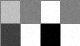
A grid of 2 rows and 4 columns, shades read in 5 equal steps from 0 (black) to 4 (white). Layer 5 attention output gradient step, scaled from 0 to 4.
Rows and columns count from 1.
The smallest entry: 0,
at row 2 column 3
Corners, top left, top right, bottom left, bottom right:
3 2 1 4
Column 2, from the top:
2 4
